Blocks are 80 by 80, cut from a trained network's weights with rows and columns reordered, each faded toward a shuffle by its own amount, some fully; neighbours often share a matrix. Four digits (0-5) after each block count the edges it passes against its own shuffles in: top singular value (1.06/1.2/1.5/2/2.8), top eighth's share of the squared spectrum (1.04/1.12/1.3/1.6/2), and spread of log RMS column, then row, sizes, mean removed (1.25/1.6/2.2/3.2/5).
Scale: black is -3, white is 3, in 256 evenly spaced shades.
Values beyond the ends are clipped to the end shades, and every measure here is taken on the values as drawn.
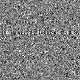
3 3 1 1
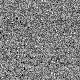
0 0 0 0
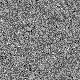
0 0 0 0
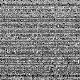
4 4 2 2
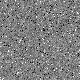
0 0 0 0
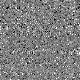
3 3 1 2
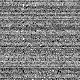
4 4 1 1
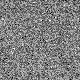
0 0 0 0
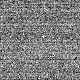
3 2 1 0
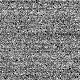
3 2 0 0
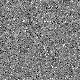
1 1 0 0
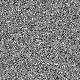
0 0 0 0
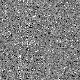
2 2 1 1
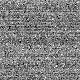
3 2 0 0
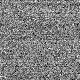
2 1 0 0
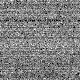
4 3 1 1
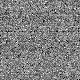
1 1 0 0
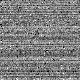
4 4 1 1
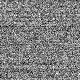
2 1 0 0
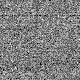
2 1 0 0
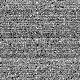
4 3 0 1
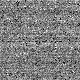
3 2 0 0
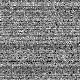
4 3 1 1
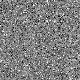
3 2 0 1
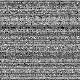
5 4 2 2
